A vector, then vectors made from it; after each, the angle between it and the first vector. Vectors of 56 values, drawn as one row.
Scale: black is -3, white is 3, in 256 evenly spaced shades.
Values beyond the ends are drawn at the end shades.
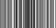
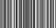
nearly parallel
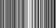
partly opposed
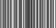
nearly parallel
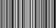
nearly opposite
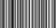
partly opposed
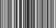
nearly parallel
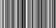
partly opposed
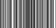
nearly parallel
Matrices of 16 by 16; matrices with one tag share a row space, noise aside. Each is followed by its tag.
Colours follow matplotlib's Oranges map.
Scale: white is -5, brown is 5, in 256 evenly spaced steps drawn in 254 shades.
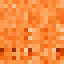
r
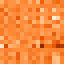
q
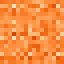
r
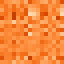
r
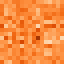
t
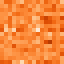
t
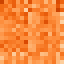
r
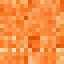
r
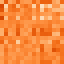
q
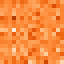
r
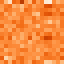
t
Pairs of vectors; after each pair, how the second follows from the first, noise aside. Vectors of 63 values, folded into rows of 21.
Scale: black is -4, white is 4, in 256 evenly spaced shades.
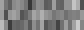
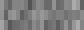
shrunk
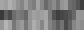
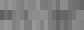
shrunk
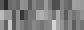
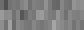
shrunk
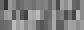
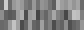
sign-scrambled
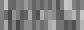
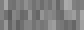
shrunk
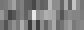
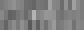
shrunk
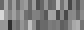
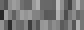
sign-scrambled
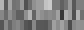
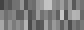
sign-scrambled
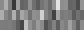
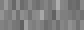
shrunk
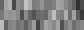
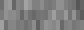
shrunk
